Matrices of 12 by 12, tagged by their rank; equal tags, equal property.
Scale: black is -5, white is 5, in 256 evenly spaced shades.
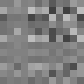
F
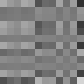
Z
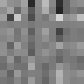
F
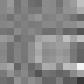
F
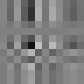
Z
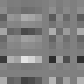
Z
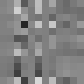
F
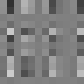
Z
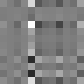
Z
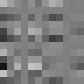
F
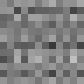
F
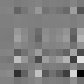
Z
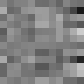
F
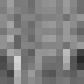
F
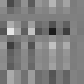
Z
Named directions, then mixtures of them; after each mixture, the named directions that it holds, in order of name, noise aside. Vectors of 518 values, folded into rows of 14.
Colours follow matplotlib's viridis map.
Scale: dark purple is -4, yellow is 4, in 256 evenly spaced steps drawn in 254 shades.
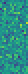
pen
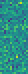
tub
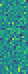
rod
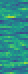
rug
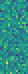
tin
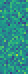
pen, tin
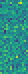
tub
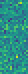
tub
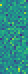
rod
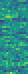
rug, tin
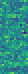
pen, rug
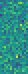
pen, tub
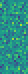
pen, rod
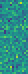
tub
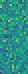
pen, tub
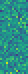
tin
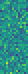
tin
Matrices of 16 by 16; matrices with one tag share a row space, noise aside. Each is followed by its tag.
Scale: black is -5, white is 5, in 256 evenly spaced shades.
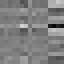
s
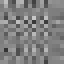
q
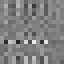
q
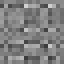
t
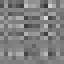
t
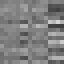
s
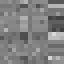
s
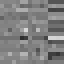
s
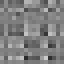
t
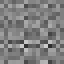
t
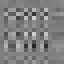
q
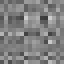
t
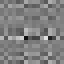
t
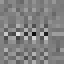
q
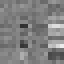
s
